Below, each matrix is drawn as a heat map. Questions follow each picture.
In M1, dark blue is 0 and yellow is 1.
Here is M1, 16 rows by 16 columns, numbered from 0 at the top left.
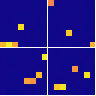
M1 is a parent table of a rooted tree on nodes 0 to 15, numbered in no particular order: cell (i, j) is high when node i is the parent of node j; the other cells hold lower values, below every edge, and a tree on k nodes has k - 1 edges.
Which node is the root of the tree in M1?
13
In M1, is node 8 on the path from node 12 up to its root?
no
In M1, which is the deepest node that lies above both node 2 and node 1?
7
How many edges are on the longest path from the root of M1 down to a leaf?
8
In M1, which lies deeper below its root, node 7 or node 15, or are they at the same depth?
node 15
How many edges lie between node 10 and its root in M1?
5
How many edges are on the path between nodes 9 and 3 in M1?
7
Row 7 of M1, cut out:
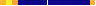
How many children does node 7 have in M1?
4
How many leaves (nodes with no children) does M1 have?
7
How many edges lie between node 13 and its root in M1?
0
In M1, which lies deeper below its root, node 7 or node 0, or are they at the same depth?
node 0
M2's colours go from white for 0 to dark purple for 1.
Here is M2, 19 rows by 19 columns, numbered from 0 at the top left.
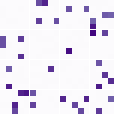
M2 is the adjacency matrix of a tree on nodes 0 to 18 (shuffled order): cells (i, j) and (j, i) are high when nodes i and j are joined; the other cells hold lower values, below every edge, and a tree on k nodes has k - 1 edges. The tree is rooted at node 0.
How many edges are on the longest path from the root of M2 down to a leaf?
12
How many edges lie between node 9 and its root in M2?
3
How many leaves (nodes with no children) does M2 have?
7
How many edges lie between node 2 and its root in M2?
6
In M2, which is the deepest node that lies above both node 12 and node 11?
17
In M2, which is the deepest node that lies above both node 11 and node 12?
17
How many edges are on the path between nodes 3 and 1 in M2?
8
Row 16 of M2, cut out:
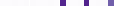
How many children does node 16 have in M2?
2
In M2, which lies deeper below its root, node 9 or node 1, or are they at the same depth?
node 1
